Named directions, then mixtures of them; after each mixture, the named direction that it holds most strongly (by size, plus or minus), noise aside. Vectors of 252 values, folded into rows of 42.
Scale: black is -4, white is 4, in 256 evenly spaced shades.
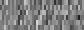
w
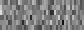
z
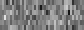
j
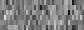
j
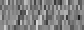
w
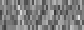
w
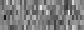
j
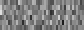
z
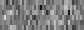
j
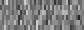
w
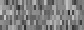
j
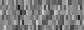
w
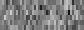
j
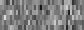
j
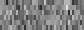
j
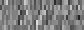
w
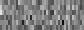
z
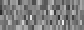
z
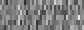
w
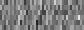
w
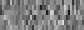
j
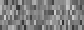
z
